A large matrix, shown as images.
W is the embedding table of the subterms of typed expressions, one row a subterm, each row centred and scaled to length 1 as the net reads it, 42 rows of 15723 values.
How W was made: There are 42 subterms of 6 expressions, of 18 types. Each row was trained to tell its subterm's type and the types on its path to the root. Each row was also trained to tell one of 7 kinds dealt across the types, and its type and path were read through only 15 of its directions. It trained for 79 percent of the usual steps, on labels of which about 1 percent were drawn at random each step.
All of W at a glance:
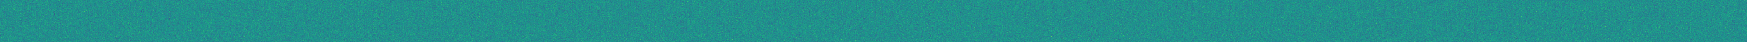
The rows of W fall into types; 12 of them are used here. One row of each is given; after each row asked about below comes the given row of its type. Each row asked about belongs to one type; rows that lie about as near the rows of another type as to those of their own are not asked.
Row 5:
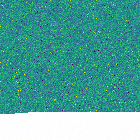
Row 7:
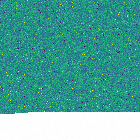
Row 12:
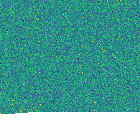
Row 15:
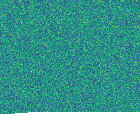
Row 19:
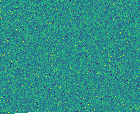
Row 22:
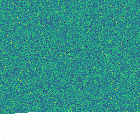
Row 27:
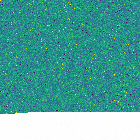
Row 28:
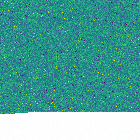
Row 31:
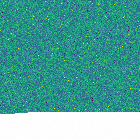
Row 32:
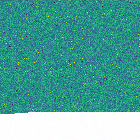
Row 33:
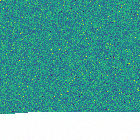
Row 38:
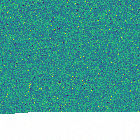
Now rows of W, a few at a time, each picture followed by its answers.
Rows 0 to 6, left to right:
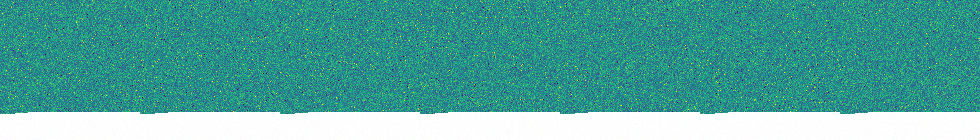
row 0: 22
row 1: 33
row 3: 28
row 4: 33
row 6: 31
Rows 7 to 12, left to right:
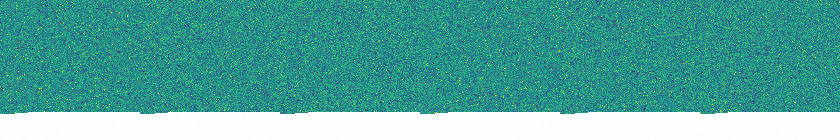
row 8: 5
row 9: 38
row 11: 12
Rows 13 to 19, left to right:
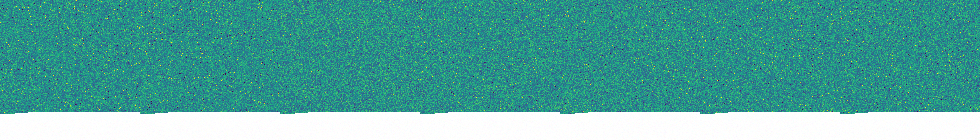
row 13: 19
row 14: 33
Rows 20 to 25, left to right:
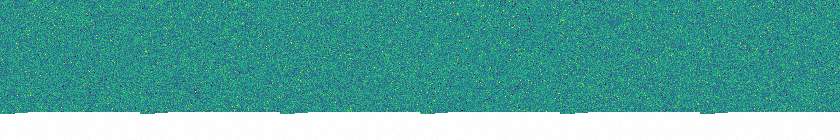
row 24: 22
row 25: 28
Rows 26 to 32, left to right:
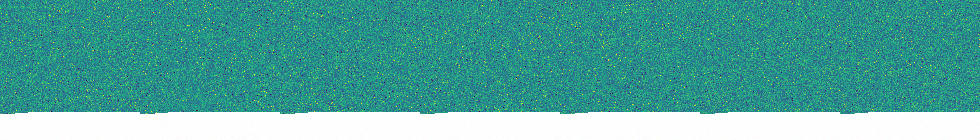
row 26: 28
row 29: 27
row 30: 22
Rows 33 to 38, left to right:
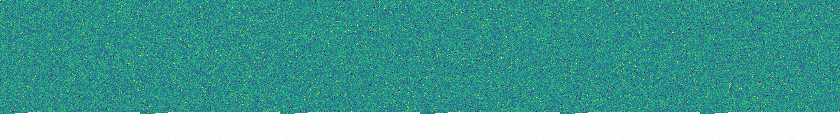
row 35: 5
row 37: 19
